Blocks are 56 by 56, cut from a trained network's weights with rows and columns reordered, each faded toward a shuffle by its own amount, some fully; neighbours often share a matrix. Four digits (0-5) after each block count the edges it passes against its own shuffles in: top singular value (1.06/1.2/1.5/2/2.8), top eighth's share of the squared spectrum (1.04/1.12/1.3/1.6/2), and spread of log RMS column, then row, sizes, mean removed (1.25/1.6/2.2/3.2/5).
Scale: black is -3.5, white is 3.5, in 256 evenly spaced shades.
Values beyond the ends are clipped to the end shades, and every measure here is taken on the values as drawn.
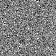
0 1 0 0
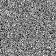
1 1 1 0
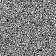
0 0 0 0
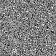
0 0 0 0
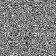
3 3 0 2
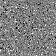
1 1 0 1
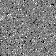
0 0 0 0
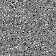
1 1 0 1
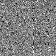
2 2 1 0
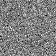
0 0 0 0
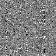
2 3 2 0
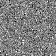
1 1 0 0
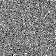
0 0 0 0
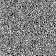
1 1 0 1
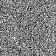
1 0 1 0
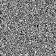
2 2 1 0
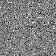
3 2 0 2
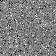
0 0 0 0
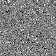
2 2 0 1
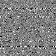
3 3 0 2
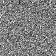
1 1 0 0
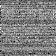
4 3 1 1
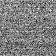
2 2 0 0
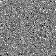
1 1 1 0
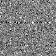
2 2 1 1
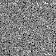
2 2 1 1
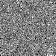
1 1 0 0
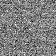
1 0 0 0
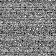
3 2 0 0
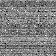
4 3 1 0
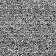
2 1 0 0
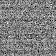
2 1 0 0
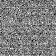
2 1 0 0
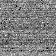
3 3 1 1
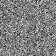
1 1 0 1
